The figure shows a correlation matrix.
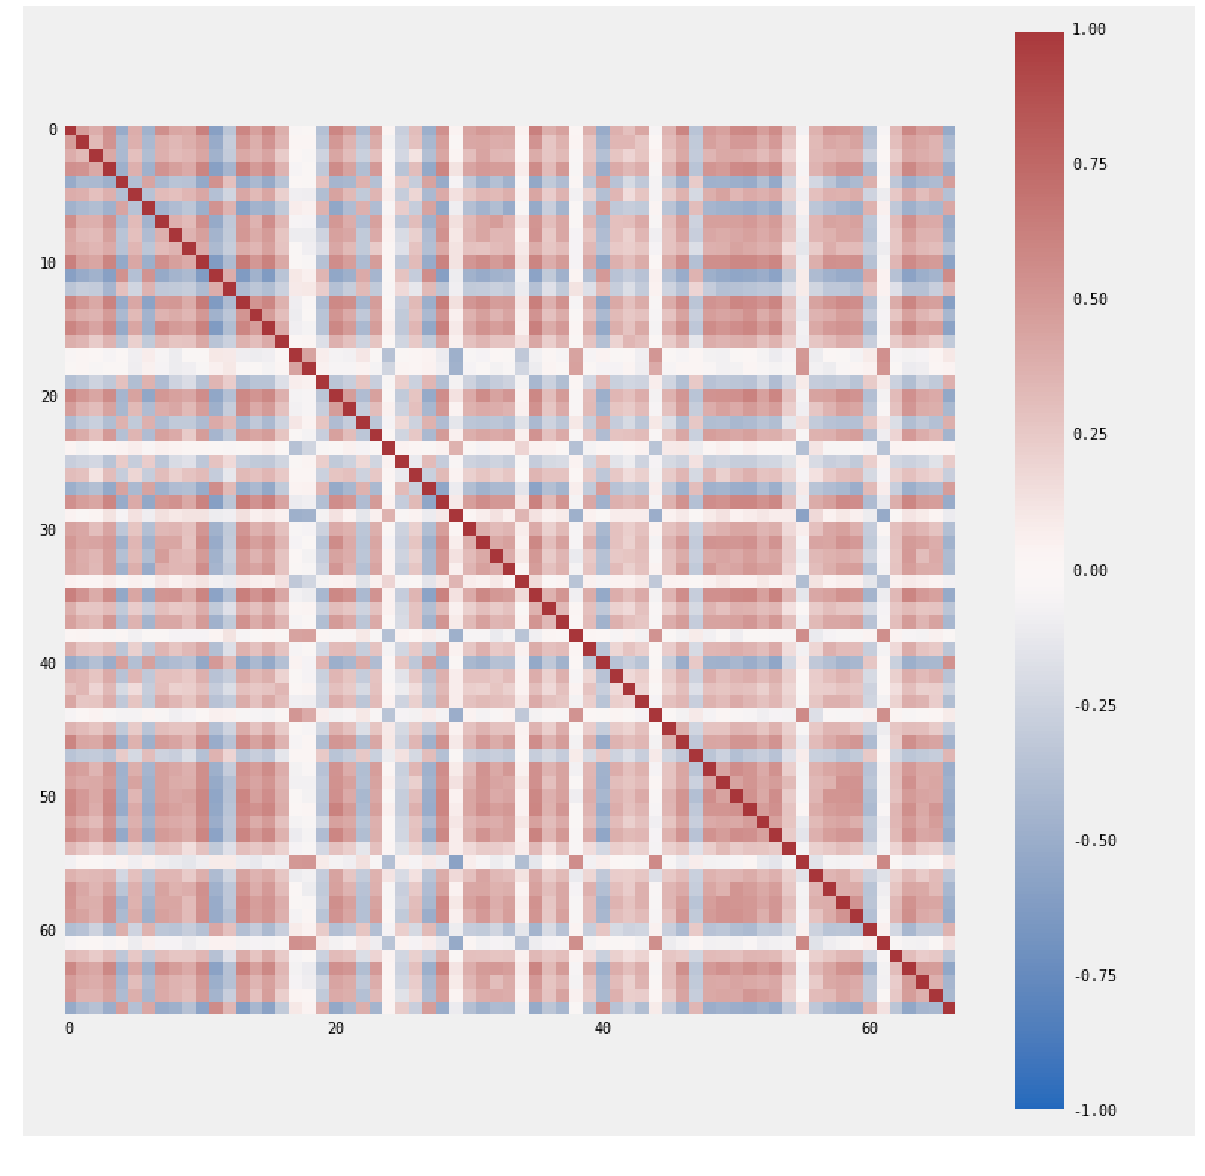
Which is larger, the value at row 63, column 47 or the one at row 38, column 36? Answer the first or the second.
the second
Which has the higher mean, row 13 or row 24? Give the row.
13
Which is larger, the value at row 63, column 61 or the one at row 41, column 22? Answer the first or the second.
the first
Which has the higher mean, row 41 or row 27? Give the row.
41
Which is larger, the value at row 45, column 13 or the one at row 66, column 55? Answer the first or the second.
the first
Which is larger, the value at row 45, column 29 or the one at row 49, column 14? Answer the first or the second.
the second
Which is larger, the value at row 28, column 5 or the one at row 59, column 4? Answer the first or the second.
the first
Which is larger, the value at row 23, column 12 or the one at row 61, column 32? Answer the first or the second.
the second
